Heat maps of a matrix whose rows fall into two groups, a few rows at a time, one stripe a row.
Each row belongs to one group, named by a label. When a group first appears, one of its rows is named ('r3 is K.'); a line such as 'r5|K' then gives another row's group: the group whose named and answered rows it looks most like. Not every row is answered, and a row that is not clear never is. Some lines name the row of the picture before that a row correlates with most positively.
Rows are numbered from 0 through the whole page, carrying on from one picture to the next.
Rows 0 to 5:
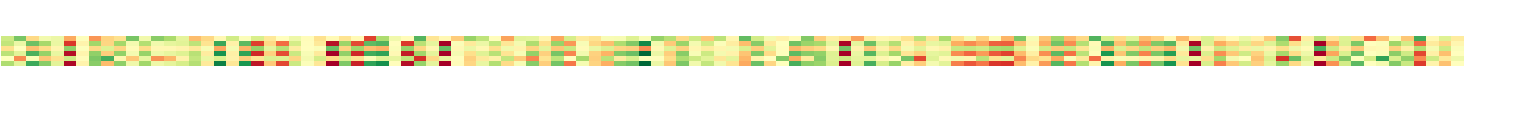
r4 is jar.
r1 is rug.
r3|rug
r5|rug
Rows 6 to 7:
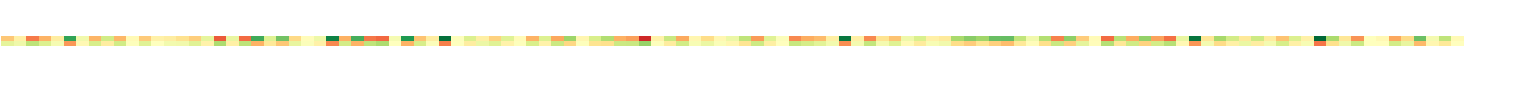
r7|rug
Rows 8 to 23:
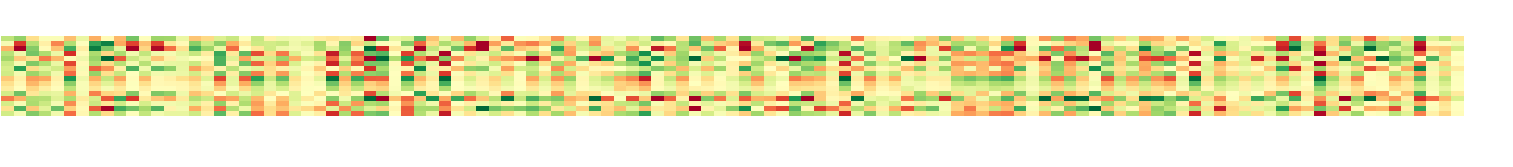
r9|jar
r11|rug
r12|jar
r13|rug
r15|rug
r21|rug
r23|rug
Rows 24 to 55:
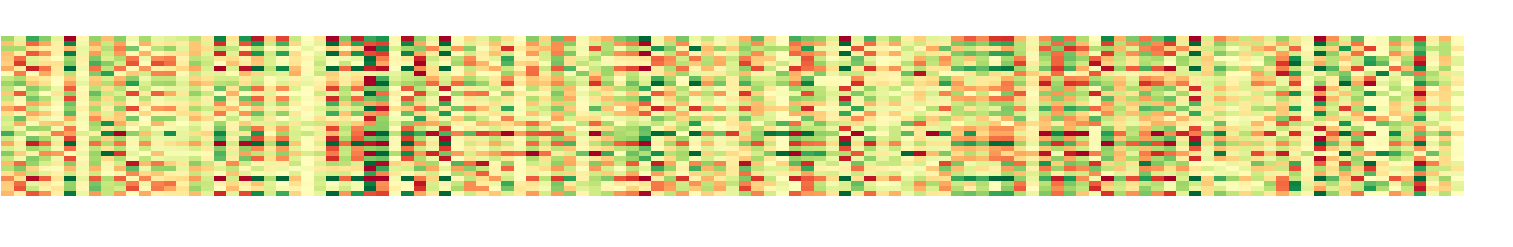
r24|rug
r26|jar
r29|jar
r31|jar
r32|jar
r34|rug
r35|jar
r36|rug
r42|rug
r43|jar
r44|rug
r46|rug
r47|jar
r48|rug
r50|jar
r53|jar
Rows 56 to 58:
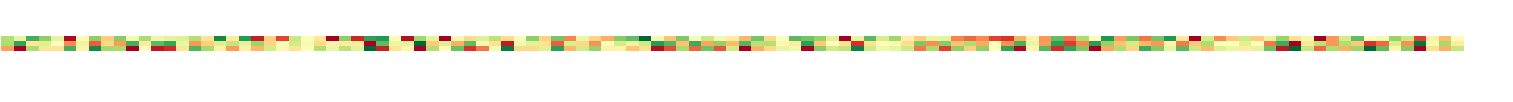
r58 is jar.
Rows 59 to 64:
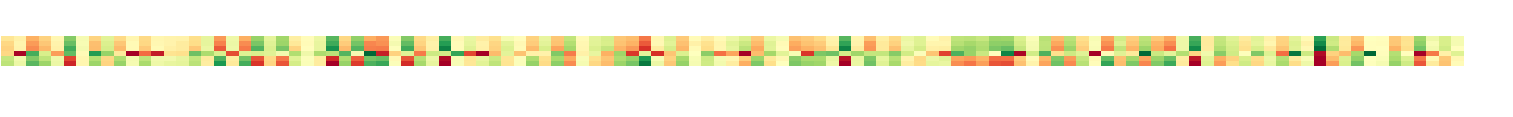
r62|jar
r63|rug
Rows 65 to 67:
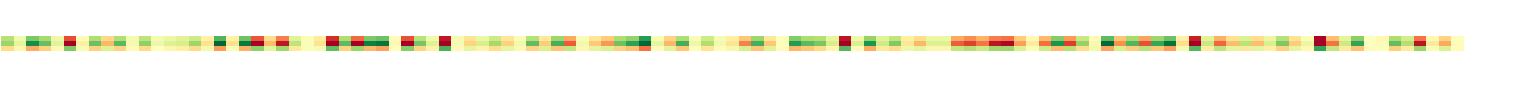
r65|rug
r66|rug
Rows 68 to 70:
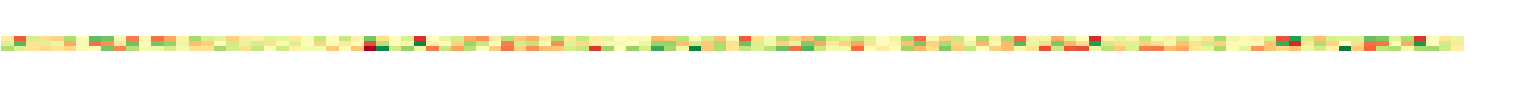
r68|jar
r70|jar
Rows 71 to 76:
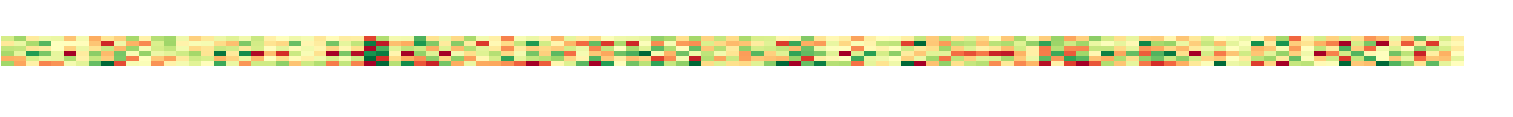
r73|jar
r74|rug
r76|jar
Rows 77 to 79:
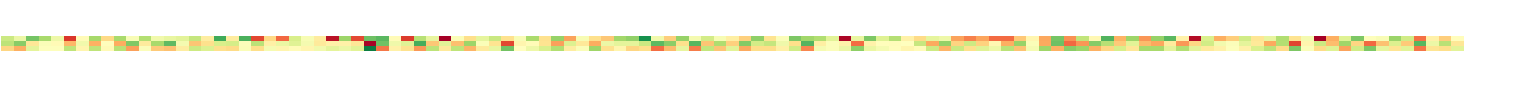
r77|rug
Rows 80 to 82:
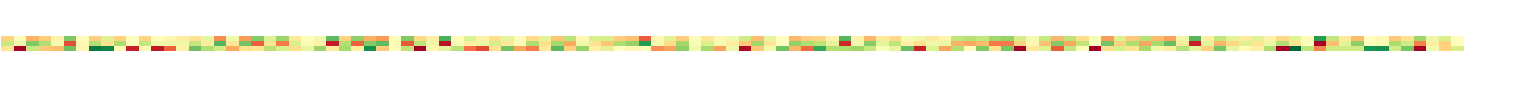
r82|jar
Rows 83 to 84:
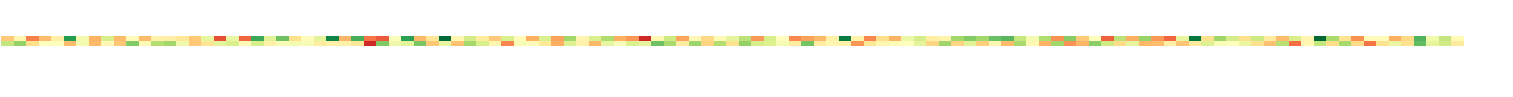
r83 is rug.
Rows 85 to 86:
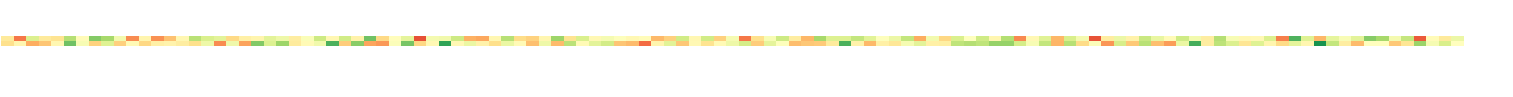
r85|jar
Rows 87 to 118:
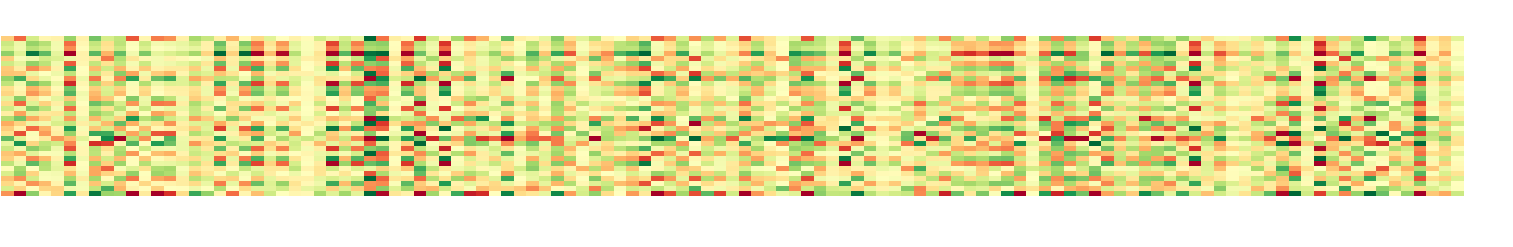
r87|jar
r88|rug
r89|rug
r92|rug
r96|rug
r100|jar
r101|rug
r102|jar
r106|jar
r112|rug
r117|jar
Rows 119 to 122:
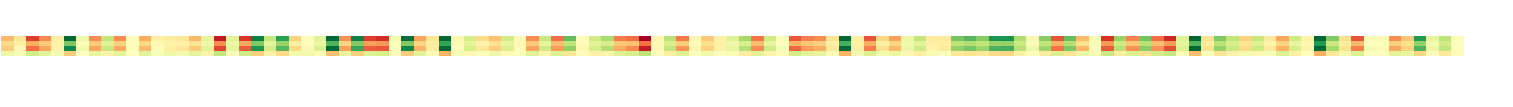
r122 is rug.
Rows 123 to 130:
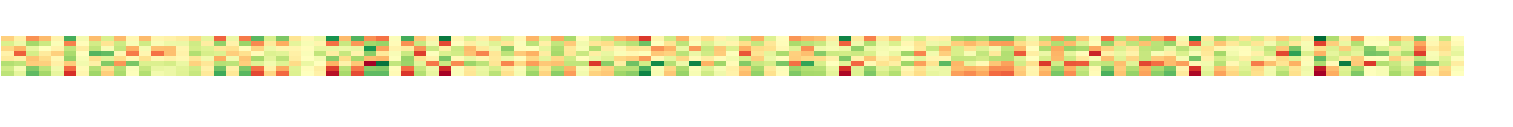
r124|rug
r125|jar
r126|jar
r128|jar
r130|rug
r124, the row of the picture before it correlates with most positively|122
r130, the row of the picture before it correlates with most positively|122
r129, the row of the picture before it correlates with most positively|122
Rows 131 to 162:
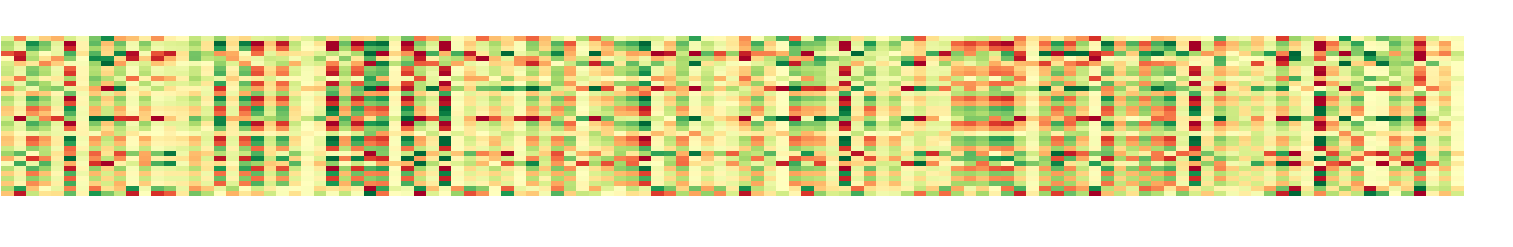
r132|rug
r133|rug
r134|jar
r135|jar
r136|jar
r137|rug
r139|jar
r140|rug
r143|rug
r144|rug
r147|jar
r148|rug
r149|rug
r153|rug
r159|rug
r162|jar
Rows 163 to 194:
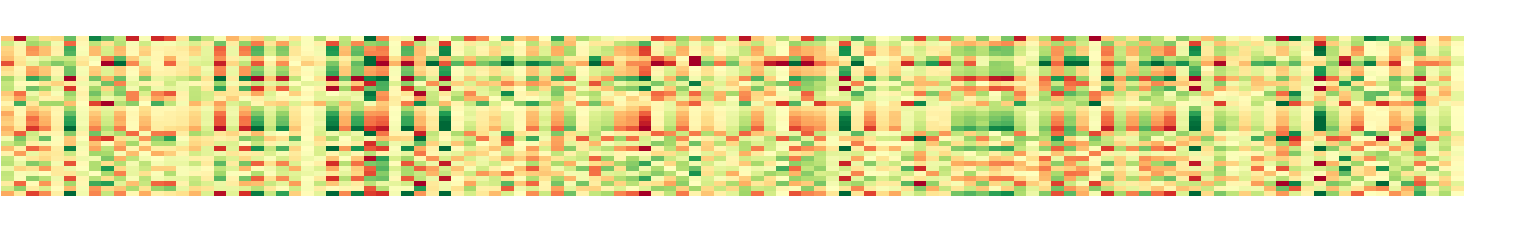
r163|jar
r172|jar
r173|rug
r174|jar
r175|jar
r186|jar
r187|jar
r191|rug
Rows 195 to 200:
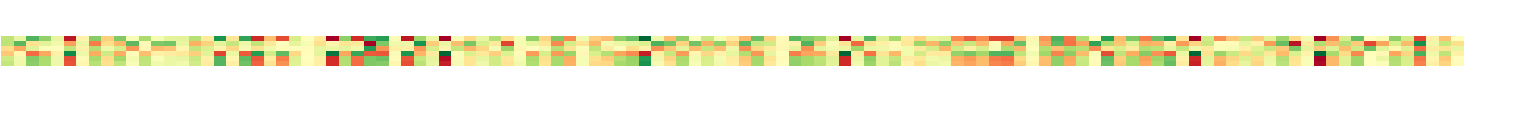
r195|rug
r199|rug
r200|rug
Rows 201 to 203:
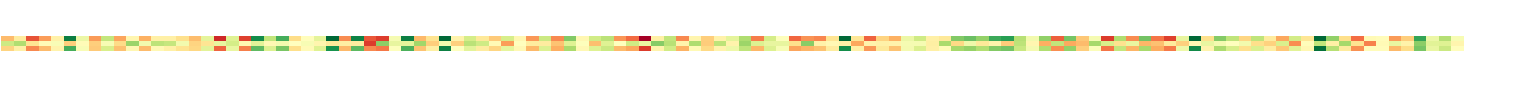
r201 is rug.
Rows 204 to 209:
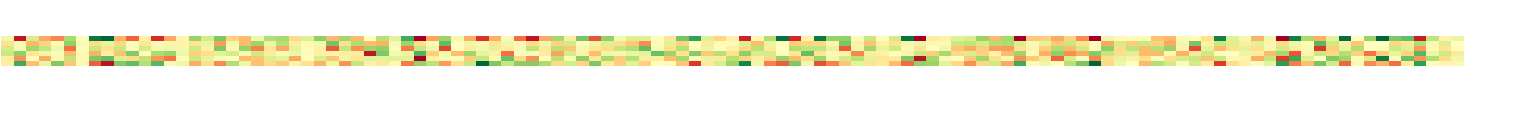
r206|rug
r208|jar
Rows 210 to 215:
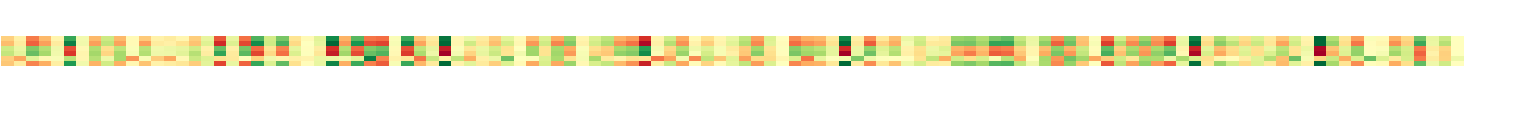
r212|rug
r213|rug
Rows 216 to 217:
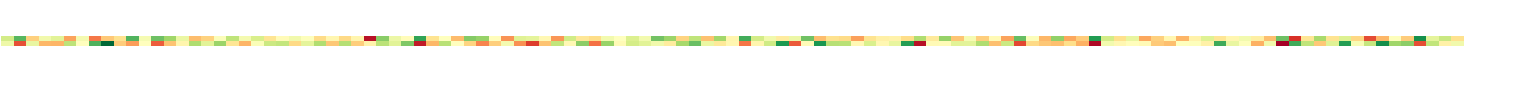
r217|jar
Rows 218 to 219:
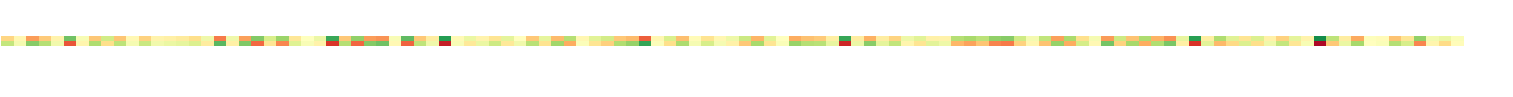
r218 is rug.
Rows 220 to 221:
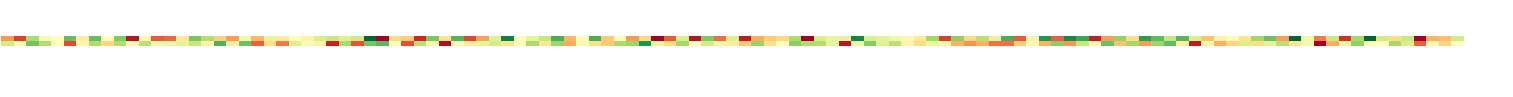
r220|jar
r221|rug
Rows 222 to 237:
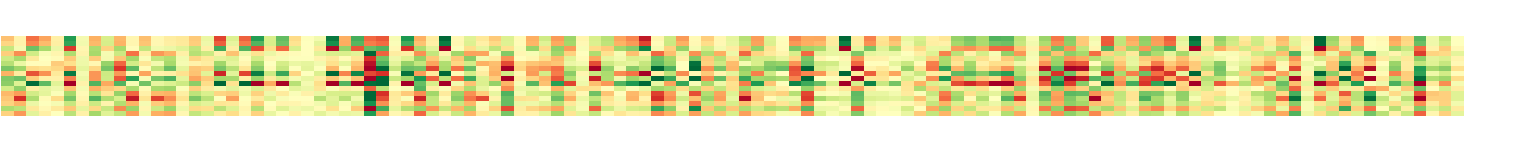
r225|jar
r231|rug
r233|jar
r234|jar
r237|jar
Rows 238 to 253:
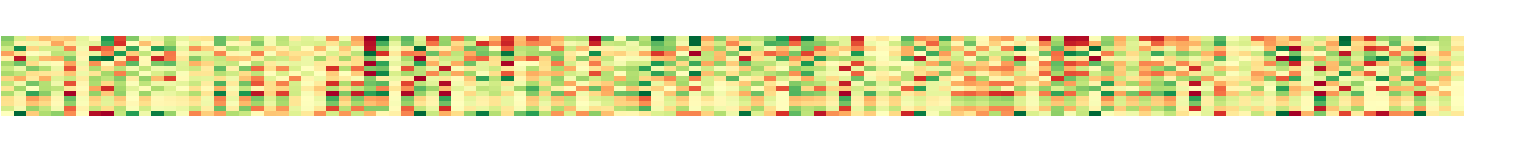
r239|jar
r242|jar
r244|rug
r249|rug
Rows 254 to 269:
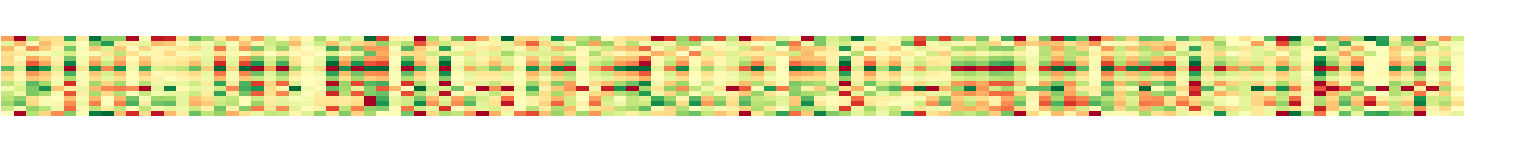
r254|jar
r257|jar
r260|rug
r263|rug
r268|rug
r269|jar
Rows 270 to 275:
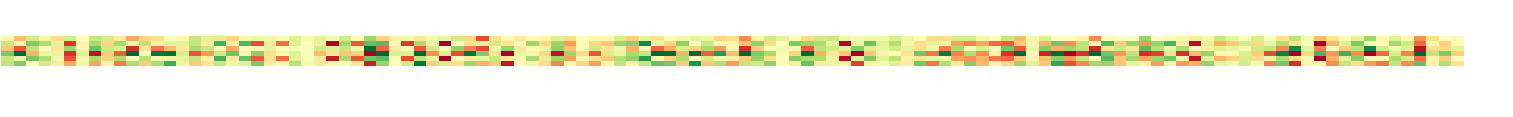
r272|jar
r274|rug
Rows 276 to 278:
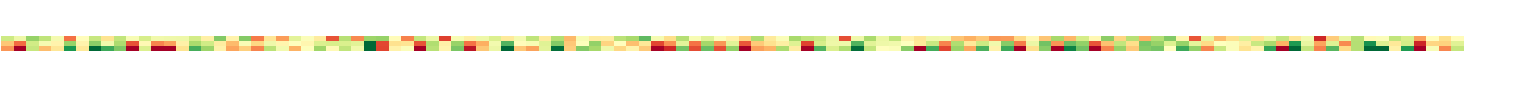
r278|jar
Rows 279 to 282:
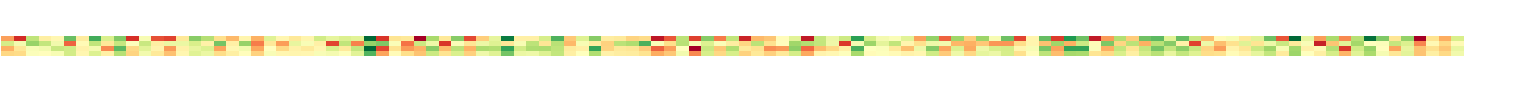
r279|jar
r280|rug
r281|jar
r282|jar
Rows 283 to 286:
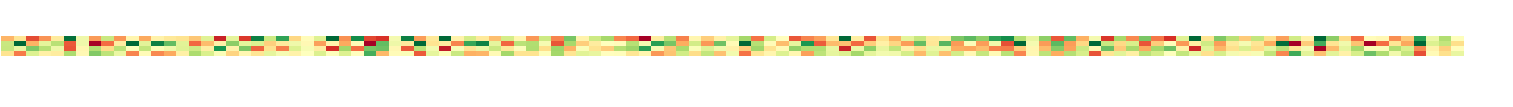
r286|jar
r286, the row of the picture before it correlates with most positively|279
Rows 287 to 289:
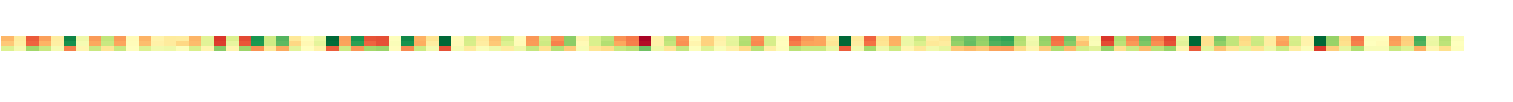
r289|rug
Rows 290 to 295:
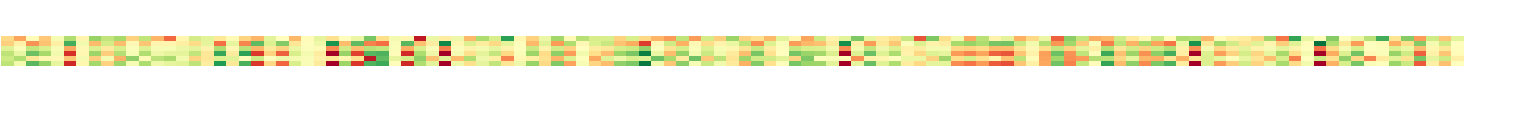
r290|jar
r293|rug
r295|rug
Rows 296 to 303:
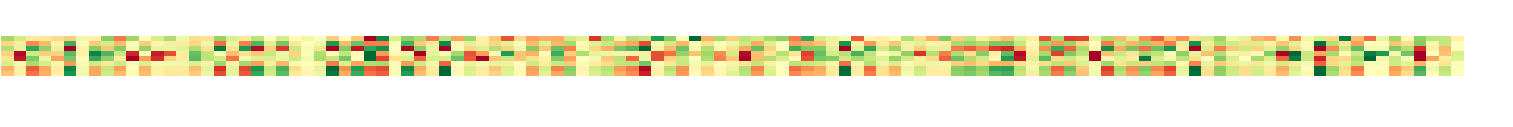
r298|rug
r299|jar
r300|jar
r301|rug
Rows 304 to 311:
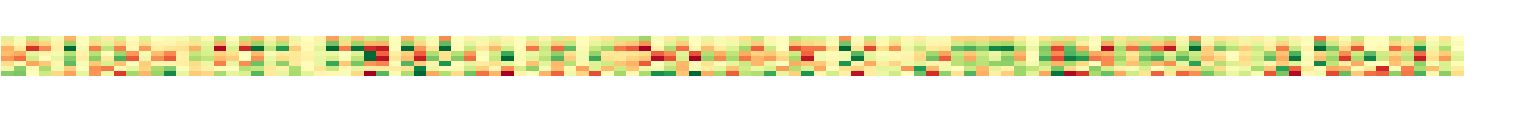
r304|rug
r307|jar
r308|jar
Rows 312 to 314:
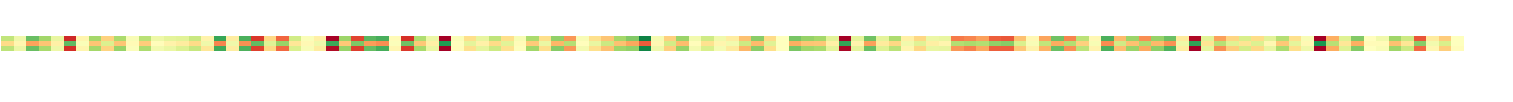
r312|rug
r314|rug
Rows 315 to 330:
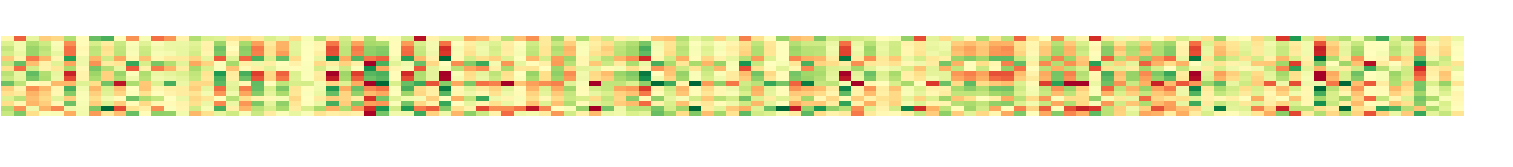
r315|jar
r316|rug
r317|rug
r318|rug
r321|jar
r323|rug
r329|jar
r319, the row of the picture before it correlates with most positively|313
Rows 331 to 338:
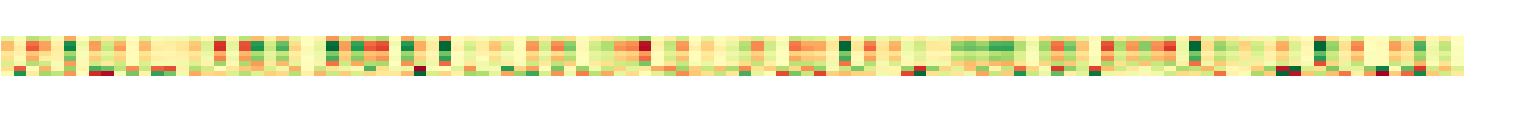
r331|rug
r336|rug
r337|jar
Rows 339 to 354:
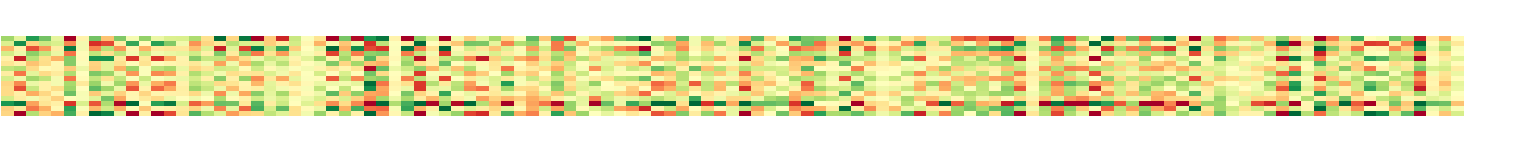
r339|rug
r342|rug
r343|jar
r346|jar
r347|rug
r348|jar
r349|jar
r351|jar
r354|jar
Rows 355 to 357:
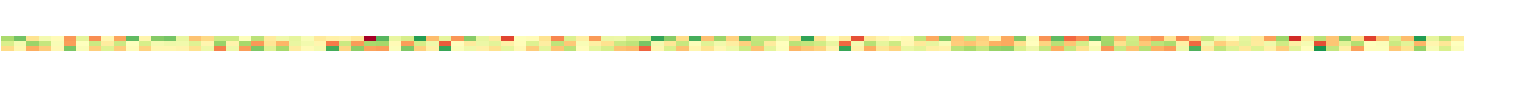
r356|rug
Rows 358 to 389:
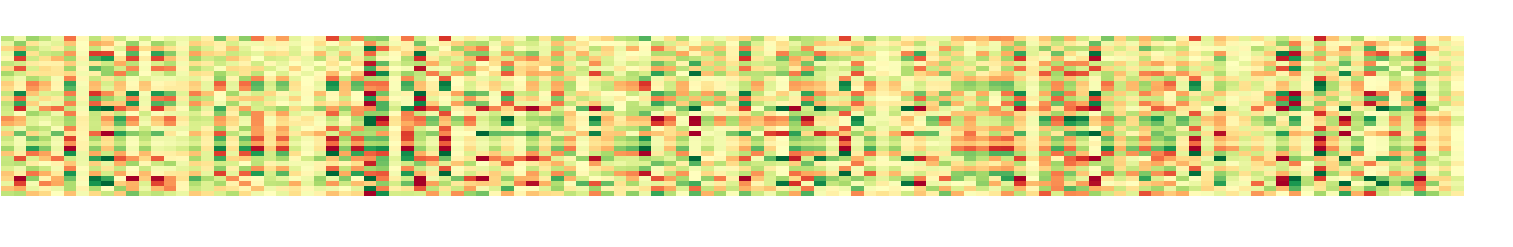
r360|jar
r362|jar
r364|jar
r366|rug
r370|jar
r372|jar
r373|rug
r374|jar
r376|rug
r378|rug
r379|rug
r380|rug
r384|rug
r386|jar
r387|jar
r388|jar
